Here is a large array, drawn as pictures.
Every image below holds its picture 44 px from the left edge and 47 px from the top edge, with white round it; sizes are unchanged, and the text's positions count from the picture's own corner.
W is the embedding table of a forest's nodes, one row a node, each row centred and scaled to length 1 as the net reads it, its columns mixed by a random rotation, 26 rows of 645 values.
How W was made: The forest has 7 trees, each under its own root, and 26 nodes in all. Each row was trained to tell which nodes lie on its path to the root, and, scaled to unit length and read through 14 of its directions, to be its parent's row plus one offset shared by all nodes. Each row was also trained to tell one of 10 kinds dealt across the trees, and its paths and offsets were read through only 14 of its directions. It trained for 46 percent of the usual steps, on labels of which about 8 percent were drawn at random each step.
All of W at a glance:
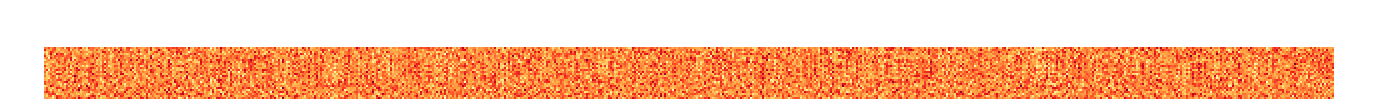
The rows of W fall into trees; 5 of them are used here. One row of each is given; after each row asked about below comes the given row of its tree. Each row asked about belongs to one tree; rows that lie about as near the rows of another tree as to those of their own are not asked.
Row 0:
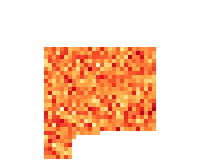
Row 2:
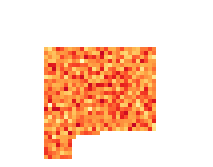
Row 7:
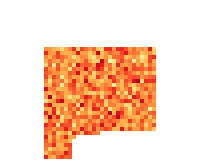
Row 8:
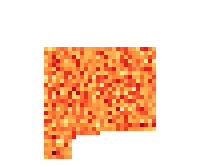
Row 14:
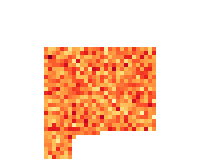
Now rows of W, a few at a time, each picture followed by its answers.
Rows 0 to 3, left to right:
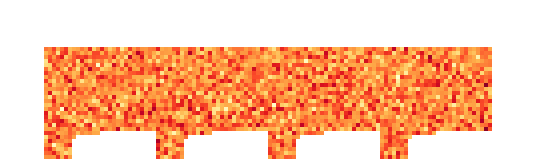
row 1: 0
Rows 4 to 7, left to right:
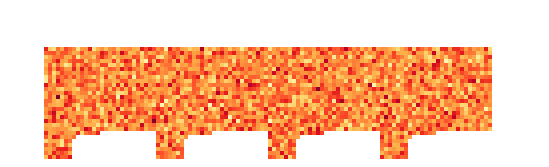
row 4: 8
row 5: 2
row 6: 7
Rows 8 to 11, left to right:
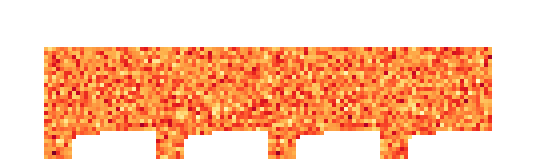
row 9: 0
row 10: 8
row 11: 7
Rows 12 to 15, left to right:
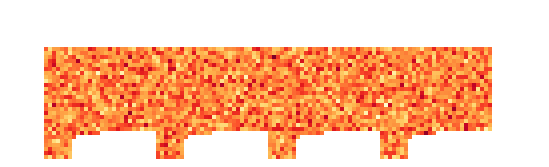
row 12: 0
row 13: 8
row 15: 2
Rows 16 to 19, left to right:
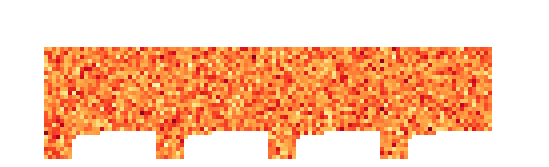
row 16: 8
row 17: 14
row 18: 0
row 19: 2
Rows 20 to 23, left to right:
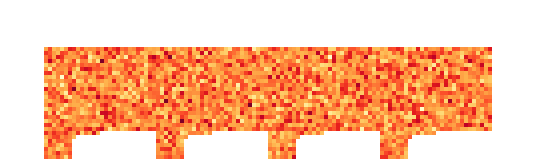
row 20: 7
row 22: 14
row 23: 0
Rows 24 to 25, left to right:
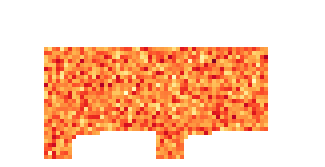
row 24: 8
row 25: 7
